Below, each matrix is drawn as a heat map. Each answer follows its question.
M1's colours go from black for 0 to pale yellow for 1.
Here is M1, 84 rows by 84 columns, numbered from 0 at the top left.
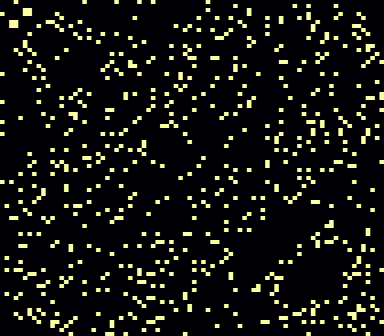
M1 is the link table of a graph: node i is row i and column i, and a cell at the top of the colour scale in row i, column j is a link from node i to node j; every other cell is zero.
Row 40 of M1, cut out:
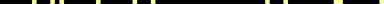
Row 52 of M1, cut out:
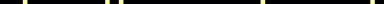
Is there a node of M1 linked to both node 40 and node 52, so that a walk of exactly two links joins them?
no
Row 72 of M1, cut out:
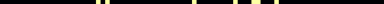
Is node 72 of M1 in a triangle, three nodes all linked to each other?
yes
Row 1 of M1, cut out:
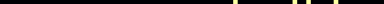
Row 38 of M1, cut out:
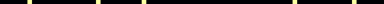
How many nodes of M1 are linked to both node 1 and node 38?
1
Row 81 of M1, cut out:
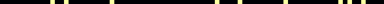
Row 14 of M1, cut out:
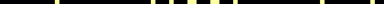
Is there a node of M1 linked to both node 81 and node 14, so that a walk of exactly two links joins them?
yes
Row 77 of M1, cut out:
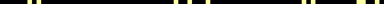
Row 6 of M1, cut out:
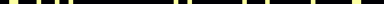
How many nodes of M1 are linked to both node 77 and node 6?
5
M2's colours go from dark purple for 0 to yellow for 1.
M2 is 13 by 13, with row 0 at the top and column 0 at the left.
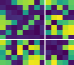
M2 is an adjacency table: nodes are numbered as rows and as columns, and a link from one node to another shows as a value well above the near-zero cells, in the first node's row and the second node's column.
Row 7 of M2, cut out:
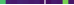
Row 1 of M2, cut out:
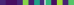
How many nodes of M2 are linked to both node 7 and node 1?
0
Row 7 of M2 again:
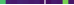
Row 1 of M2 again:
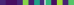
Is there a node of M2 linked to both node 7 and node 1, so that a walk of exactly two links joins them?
no
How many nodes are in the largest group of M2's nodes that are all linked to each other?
5
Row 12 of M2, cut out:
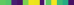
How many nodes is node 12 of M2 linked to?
9
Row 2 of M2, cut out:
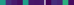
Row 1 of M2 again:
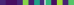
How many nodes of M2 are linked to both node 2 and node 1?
1
